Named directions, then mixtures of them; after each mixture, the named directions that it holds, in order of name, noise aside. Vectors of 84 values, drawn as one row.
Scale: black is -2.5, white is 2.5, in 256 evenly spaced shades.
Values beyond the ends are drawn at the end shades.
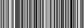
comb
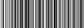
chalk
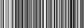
chalk, comb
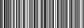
chalk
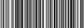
chalk, comb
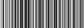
chalk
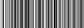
chalk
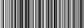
chalk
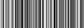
chalk, comb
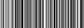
chalk, comb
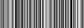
comb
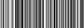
chalk, comb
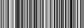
comb
